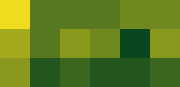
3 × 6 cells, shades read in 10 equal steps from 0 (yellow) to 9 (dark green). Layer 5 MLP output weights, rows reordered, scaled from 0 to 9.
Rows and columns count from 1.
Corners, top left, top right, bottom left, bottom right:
0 5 4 7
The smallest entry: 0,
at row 1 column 1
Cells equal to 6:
4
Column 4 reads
6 5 8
